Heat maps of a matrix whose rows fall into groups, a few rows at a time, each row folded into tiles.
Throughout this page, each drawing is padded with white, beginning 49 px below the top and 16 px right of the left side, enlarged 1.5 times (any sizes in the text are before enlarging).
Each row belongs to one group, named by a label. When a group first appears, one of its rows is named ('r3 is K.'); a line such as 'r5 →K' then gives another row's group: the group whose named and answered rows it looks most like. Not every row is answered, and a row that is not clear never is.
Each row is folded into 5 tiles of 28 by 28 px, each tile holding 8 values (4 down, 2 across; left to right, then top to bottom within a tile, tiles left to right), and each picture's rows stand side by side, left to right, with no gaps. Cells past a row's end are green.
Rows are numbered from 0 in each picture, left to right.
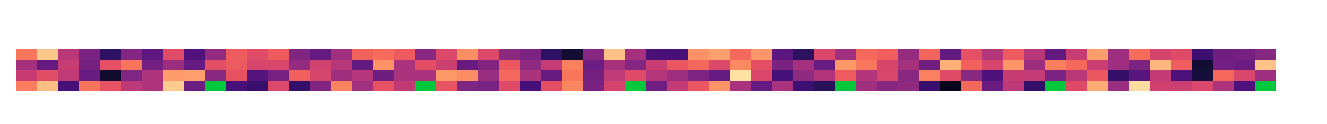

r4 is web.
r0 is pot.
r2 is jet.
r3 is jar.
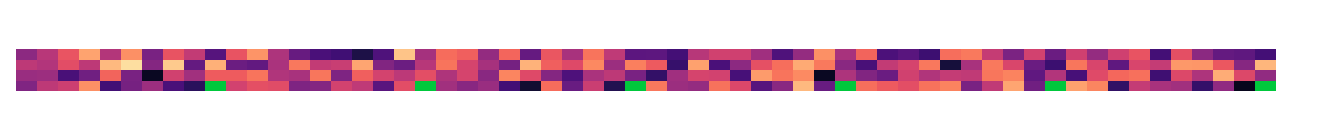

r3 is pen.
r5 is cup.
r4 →pen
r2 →web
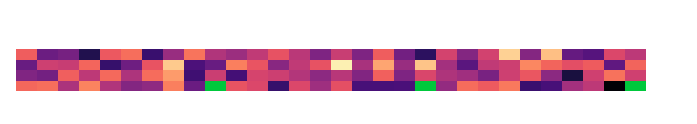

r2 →jar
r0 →pen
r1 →cup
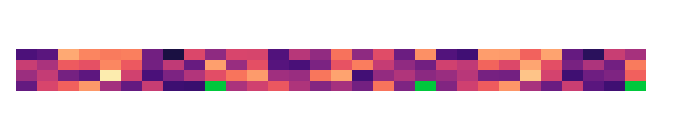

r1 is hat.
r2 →jar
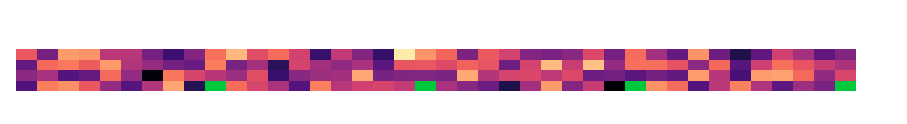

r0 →jar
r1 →jet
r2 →web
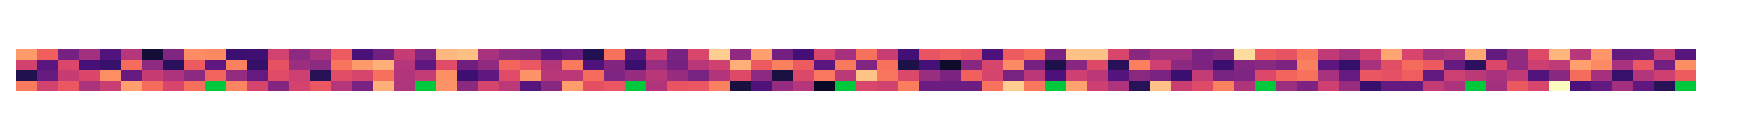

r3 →jar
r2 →jet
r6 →hat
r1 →pen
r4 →hat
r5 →jet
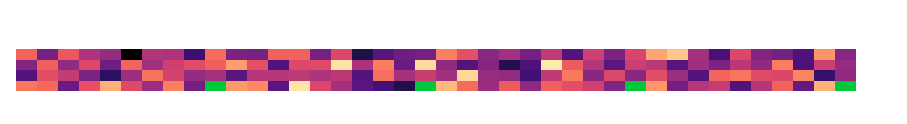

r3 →jet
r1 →cup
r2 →pot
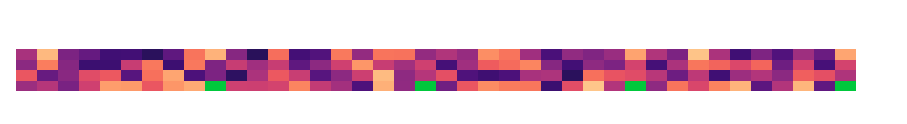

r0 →jet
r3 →jar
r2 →jar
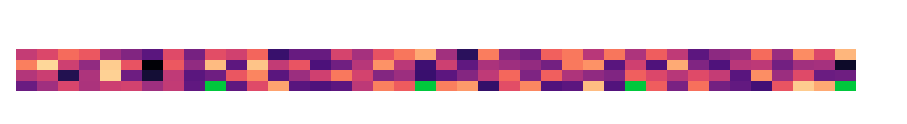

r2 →pen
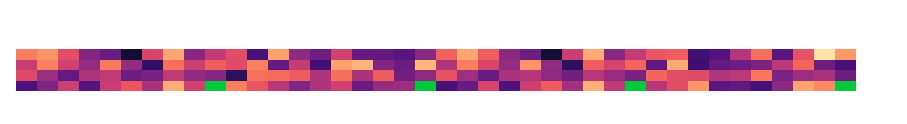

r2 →web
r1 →cup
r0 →web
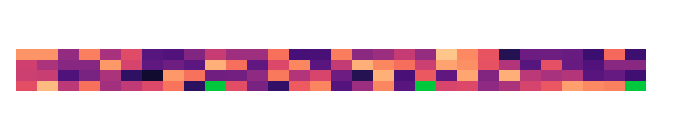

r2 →jet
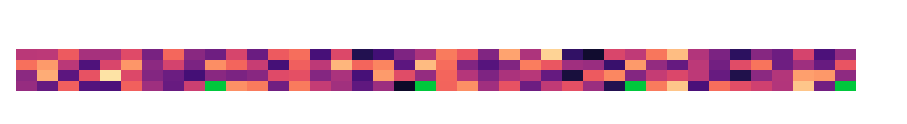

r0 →web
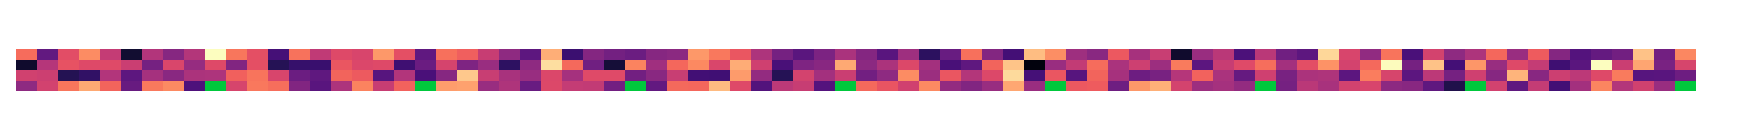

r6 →jar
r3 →jar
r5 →cup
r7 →web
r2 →pot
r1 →hat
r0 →jar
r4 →pen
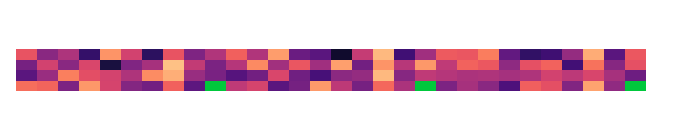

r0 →pen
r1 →cup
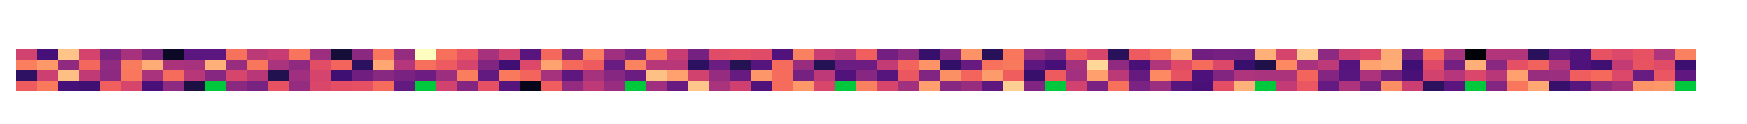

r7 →hat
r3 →hat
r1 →web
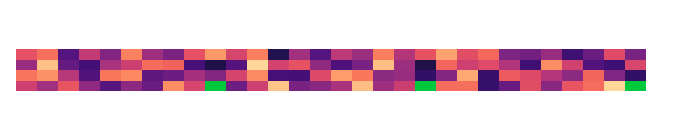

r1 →hat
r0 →hat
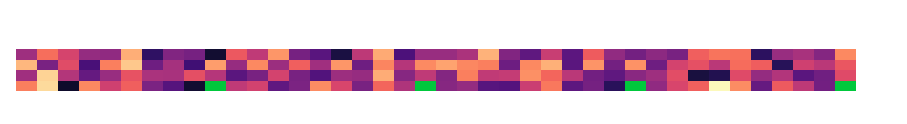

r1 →cup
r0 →pot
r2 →web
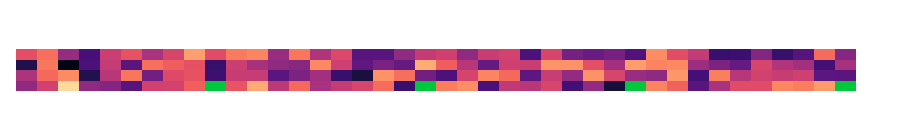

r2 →cup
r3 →jet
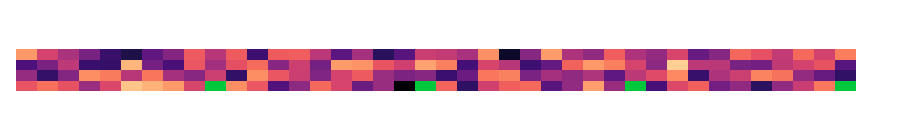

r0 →jet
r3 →hat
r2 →pen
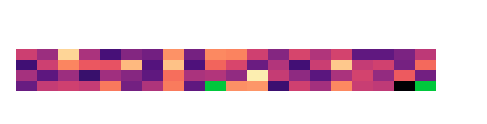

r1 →pot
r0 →jar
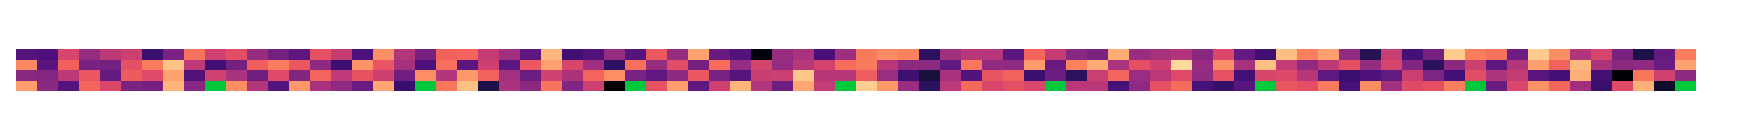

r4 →jet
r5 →cup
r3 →cup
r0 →pen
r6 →jet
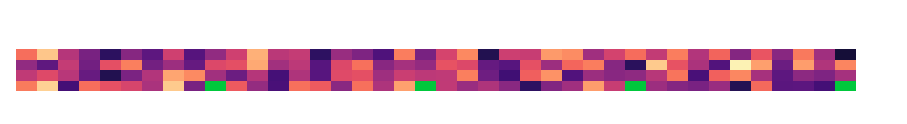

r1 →jet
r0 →pot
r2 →hat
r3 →web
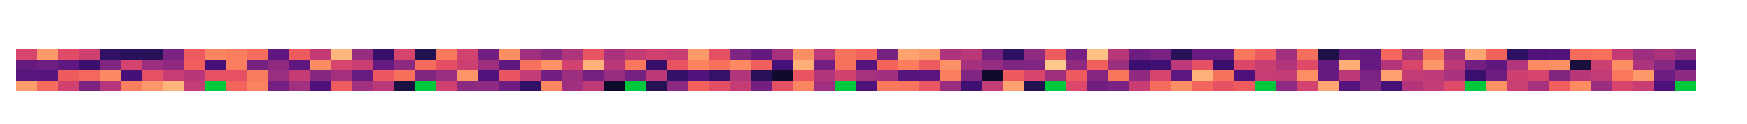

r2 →web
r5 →jet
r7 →pen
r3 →jar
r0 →jet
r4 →jar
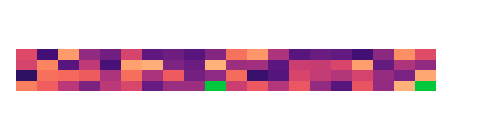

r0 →cup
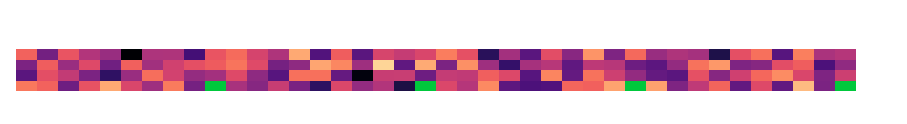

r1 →web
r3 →pen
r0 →cup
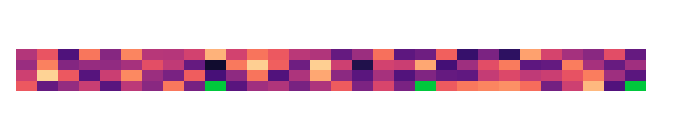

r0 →hat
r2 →pen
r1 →web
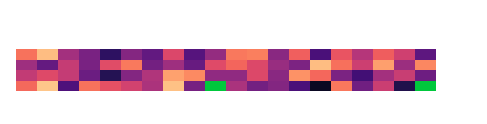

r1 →web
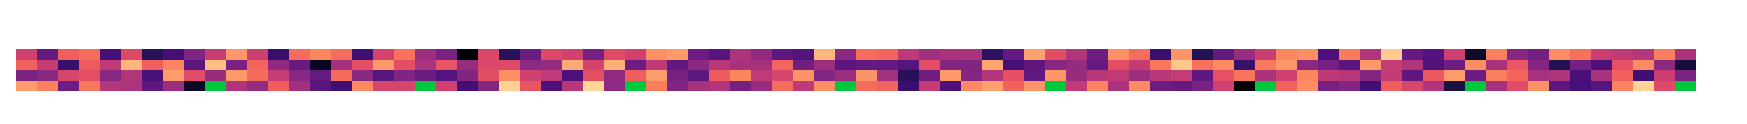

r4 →jet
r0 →cup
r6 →pot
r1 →hat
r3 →jet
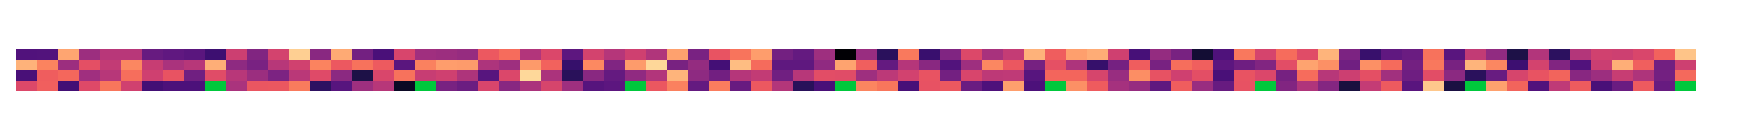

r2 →web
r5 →jet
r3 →pot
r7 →pen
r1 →jar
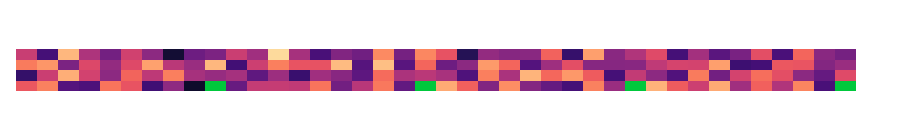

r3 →pen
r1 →jar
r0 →cup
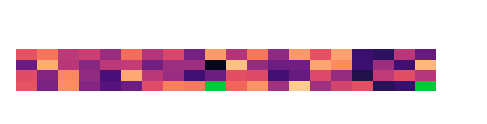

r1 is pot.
